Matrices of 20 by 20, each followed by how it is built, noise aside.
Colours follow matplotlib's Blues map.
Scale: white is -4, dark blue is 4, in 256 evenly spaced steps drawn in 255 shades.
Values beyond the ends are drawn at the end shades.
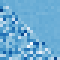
lower triangular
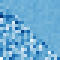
lower triangular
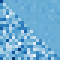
lower triangular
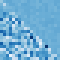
lower triangular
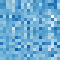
low rank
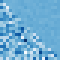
lower triangular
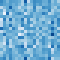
low rank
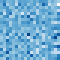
low rank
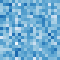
low rank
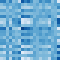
low rank
